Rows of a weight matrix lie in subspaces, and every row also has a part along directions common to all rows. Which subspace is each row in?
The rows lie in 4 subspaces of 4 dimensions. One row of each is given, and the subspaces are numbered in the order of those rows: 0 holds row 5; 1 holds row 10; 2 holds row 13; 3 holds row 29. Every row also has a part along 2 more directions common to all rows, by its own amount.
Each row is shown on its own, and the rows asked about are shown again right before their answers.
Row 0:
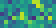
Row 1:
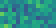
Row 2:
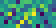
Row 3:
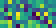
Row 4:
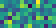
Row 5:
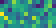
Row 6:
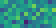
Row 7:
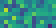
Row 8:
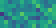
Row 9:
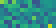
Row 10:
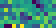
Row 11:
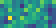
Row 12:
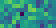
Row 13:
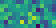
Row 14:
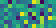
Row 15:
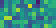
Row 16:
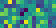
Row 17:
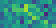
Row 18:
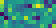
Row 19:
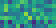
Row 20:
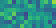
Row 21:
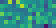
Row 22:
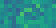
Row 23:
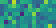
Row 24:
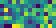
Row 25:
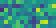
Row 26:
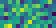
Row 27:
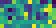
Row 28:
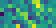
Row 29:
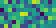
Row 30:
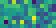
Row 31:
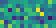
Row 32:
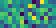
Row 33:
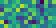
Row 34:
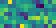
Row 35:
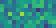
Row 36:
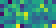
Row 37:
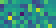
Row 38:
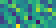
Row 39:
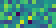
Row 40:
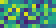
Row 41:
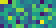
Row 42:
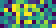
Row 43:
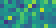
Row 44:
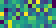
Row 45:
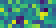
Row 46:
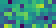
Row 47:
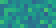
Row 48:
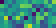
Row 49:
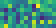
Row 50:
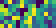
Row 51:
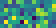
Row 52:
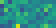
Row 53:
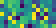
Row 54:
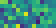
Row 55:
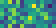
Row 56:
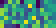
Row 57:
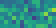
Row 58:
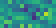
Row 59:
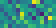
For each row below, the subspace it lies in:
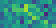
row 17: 1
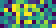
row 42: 1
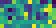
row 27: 0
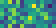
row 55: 0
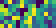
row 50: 2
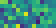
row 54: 3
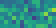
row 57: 2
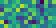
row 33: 3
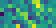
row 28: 3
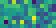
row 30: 2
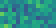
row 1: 1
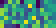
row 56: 0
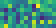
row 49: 1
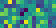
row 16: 2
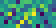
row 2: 2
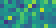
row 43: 0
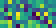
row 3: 1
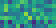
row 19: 1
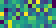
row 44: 0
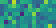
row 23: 2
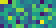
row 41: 3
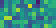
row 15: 0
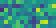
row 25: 2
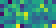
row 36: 1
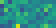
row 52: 1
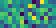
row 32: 3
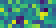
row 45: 3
